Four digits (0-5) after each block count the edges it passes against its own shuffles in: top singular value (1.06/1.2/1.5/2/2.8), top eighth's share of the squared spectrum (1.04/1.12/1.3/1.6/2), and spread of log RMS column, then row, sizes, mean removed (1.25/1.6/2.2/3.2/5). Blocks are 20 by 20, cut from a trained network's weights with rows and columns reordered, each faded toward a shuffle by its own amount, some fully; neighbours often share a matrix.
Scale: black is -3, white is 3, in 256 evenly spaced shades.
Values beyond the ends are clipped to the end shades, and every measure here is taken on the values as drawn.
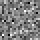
0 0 0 0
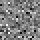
1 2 0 2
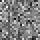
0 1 0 0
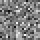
1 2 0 1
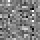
2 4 2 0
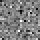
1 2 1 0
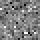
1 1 0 0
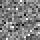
0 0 0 0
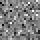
0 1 0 0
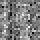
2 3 1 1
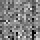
3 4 1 2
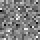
0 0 0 0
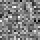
1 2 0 0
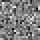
0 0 0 0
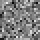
0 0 0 1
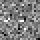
1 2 0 1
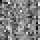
2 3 1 0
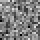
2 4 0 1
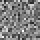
2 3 1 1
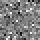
0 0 0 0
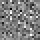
2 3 2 0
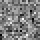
1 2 0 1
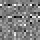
3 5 2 2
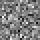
0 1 0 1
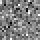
1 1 0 0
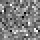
2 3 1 0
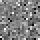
0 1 0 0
